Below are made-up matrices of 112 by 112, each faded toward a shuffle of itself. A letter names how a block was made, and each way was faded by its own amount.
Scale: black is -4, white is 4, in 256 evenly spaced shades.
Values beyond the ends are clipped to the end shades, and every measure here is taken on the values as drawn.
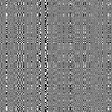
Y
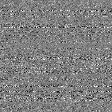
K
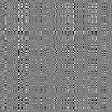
Y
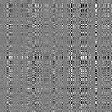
Y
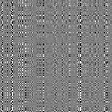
Y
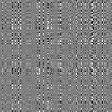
Y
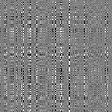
Y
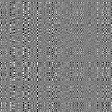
Y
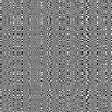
Y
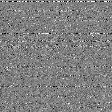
K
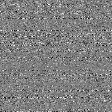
K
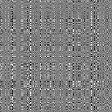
Y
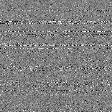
K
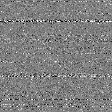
K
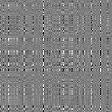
Y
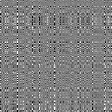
Y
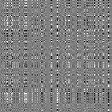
Y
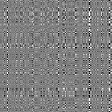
Y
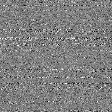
K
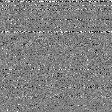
K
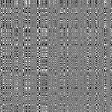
Y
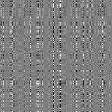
Y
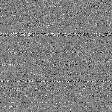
K
